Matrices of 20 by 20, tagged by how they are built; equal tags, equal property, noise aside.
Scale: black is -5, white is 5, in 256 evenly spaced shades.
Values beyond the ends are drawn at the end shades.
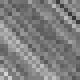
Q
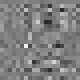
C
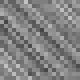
Q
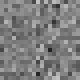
C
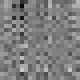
C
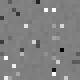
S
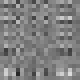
C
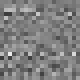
C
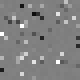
S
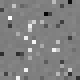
S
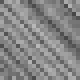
Q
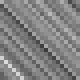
Q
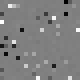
S
